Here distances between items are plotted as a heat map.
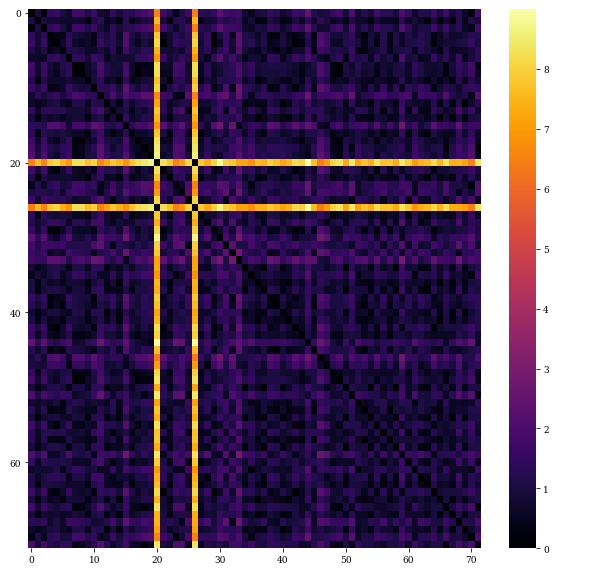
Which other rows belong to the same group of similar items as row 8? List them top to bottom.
0, 1, 2, 3, 4, 5, 6, 7, 9, 10, 11, 12, 13, 14, 15, 16, 17, 18, 19, 21, 22, 23, 24, 25, 27, 28, 29, 30, 31, 32, 33, 34, 35, 36, 37, 38, 39, 40, 41, 42, 43, 44, 45, 46, 47, 48, 49, 50, 51, 52, 53, 54, 55, 56, 57, 58, 59, 60, 61, 62, 63, 64, 65, 66, 67, 68, 69, 70, 71
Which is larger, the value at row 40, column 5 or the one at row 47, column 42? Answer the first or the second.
the second
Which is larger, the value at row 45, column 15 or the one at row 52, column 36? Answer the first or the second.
the first
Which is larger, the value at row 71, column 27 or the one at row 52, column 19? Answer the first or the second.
the second
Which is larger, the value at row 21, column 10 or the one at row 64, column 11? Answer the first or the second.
the second
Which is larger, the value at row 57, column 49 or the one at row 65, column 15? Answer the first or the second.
the second
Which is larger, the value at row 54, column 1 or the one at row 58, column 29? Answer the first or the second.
the second
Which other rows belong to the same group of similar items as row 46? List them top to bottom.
0, 1, 2, 3, 4, 5, 6, 7, 8, 9, 10, 11, 12, 13, 14, 15, 16, 17, 18, 19, 21, 22, 23, 24, 25, 27, 28, 29, 30, 31, 32, 33, 34, 35, 36, 37, 38, 39, 40, 41, 42, 43, 44, 45, 47, 48, 49, 50, 51, 52, 53, 54, 55, 56, 57, 58, 59, 60, 61, 62, 63, 64, 65, 66, 67, 68, 69, 70, 71
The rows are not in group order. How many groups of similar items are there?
2
